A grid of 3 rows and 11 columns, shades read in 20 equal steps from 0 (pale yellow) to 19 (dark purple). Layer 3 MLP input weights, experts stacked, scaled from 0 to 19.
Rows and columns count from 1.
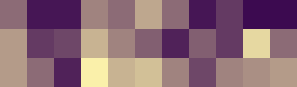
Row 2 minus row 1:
-4 -3 -4 -4 -2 6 6 -6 0 -17 -8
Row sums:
155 119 91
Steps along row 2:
up down down up up up down up down up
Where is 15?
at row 1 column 9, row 2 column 2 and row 2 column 9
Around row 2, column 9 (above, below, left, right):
15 9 12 2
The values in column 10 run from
2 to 19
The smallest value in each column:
7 11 14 0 5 4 9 12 9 2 7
